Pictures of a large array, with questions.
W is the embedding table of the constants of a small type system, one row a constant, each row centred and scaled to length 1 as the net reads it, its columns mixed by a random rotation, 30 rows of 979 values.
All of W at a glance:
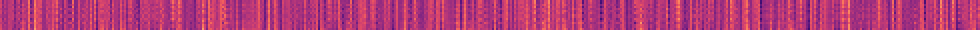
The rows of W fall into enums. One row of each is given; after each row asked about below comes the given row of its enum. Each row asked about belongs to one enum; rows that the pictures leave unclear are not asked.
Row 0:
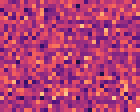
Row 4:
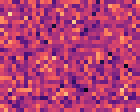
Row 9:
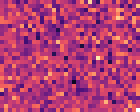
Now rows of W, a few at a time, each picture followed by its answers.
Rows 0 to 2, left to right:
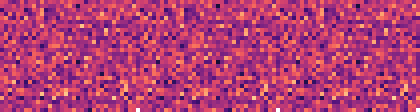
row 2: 0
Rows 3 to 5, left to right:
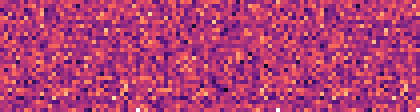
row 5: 0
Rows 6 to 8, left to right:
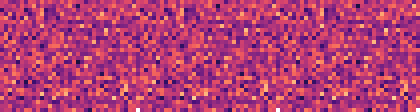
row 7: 0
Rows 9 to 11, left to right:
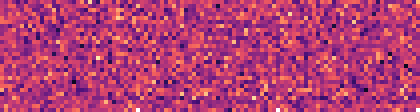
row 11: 4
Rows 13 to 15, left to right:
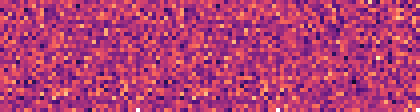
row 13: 0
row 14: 0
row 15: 9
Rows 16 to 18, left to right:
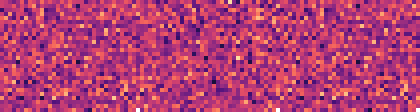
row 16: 0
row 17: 9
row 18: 0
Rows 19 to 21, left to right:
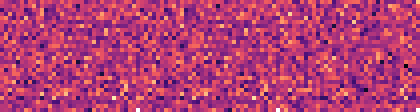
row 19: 0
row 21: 4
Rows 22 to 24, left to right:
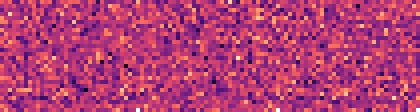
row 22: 4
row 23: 9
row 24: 0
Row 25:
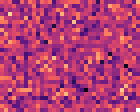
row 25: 4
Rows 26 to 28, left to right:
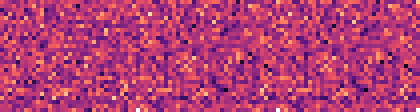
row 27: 4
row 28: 4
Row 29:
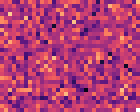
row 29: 4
